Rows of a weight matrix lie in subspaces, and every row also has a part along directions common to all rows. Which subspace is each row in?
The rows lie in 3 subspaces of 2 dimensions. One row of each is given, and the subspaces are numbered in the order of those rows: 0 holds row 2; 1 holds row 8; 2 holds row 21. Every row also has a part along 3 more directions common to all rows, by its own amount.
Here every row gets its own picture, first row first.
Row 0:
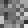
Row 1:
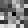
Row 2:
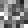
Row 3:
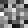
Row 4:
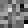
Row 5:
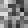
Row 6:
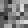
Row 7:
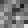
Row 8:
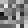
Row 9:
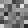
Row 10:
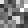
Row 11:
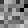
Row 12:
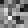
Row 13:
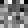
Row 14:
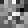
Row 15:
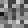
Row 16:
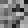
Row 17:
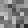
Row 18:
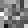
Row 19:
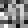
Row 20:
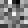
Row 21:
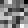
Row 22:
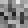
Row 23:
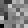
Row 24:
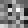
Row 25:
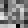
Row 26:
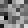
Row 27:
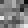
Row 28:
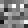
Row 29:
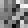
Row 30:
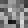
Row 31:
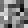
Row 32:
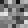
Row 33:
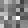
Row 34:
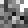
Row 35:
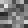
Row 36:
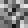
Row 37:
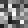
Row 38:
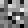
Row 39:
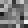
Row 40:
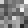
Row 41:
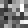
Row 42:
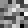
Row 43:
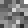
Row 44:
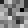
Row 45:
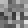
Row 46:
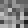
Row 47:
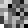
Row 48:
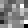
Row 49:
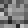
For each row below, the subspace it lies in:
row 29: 2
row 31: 0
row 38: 2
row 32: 2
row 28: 0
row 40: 2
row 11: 2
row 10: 2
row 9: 0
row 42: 2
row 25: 1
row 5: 0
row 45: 1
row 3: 1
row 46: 1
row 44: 2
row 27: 2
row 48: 0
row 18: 0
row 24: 1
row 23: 0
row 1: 1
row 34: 2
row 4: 0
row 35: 1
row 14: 2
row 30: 1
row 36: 2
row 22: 1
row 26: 0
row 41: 0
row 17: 0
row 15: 1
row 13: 2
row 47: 0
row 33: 0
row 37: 1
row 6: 0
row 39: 1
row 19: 1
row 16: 2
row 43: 2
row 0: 0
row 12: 2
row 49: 1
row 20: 1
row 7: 0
